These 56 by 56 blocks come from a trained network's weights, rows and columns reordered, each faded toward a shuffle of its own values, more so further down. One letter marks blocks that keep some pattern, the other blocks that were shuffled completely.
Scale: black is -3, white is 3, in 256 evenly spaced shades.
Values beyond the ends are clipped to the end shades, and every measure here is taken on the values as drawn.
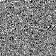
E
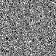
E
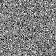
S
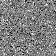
S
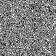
S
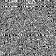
E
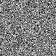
S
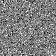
S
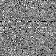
E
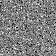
S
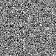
E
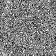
S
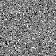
E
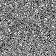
S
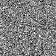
E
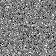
S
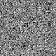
E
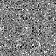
E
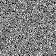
S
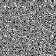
E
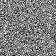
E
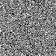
E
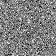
S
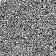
S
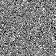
E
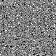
E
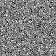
E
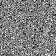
S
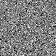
S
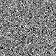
E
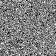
E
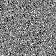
S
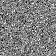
S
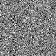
E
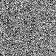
S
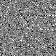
E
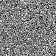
S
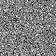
S
